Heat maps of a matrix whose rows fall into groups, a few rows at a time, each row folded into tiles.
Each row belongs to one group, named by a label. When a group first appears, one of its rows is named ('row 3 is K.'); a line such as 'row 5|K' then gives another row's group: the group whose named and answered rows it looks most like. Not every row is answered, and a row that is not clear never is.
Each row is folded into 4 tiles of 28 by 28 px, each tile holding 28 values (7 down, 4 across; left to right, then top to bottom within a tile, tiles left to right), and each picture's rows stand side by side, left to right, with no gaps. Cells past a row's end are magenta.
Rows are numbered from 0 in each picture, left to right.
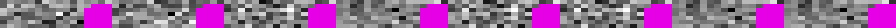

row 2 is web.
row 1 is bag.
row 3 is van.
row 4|web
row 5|web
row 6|van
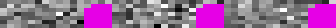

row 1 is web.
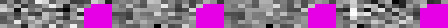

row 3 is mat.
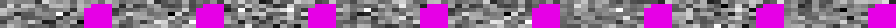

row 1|bag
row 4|bag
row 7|van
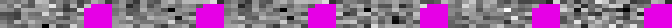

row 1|van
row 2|van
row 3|mat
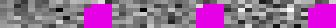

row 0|van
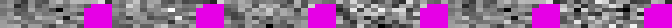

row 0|van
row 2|web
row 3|web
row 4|van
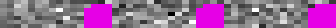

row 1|bag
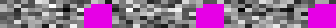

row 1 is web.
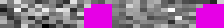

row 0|web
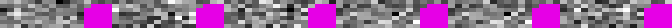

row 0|mat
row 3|bag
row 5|web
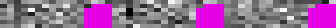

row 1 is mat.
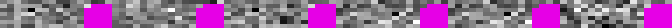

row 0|mat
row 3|bag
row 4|bag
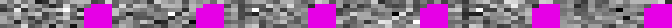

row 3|bag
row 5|van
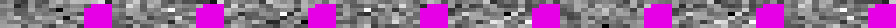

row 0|van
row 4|bag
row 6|bag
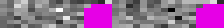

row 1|van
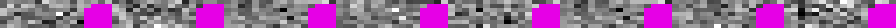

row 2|van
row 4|mat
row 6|web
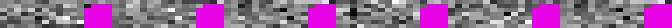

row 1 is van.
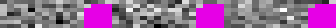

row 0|mat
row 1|web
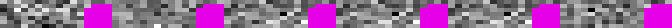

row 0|web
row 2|bag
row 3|bag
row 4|bag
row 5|mat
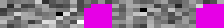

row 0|bag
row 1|mat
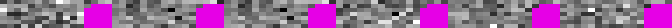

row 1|van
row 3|bag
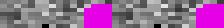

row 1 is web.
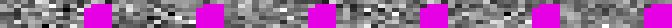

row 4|bag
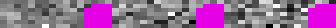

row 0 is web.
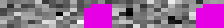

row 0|bag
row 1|mat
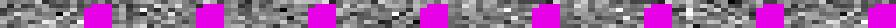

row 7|bag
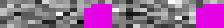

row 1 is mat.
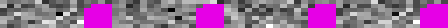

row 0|bag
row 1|van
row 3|bag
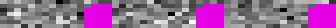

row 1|bag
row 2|van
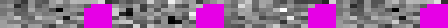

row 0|van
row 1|mat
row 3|van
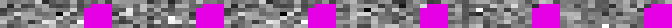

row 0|bag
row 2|bag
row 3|mat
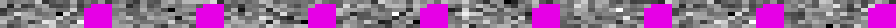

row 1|van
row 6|bag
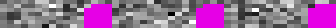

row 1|bag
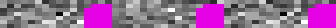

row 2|bag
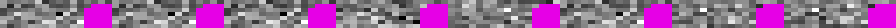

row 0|bag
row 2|bag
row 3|mat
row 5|bag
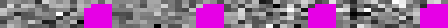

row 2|web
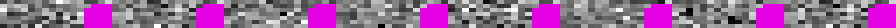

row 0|mat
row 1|web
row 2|bag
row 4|web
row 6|mat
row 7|web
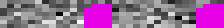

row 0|bag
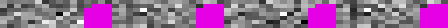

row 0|bag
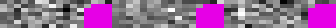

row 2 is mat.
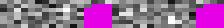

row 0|web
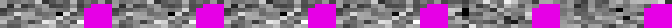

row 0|bag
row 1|bag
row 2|bag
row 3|bag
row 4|mat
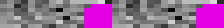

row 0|van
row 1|van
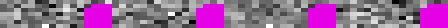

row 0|web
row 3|mat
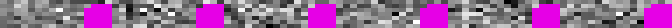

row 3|bag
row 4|mat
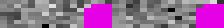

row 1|van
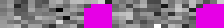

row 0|van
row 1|web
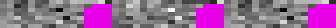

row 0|van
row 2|van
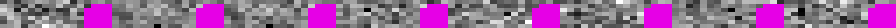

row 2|web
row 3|mat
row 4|bag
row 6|van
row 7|mat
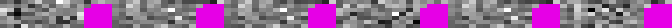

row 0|mat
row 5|mat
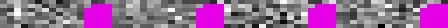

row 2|mat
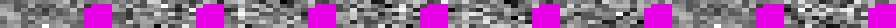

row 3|web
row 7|web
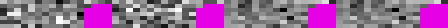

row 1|web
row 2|van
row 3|van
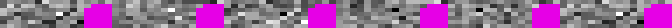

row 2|bag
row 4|mat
